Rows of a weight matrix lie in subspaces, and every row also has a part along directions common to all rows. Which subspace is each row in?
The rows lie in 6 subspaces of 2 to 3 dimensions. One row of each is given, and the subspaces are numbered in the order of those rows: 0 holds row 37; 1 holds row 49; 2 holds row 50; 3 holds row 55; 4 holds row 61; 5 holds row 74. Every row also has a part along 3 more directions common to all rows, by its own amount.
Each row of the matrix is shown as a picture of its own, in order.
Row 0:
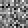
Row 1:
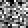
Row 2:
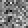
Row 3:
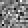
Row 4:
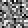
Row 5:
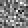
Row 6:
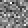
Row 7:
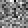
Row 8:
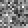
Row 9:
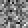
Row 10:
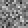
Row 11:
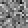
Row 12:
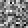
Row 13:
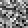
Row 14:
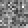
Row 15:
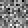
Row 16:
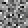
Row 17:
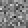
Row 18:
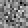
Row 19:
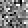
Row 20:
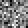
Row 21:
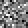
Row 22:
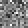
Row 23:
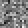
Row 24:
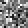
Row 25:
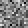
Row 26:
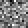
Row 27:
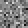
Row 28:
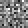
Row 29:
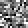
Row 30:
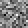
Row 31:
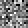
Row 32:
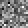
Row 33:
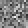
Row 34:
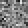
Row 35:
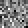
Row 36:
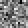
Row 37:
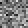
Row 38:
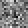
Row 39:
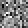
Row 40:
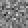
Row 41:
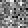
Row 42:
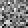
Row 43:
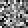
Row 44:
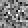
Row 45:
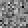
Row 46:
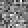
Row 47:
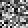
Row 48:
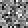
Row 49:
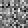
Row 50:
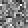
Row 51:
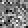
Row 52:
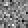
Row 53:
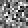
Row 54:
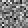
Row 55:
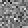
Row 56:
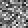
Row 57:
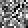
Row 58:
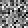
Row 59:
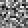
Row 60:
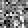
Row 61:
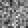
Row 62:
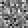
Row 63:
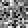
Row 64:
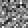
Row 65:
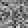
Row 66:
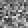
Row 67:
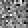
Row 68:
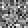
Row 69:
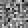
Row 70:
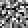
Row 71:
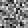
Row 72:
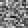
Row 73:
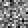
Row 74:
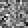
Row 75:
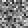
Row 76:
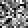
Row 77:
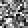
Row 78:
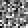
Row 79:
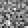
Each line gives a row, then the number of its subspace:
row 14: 5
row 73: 4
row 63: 4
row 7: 4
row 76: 2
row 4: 3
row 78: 5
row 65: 4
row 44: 0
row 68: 1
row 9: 3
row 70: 0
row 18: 0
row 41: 4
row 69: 1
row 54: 3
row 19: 1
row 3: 0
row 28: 1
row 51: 3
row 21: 4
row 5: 0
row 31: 1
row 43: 5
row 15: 1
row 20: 4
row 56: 0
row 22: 2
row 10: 3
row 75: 3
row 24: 5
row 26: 4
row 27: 3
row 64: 3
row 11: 2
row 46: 1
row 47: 5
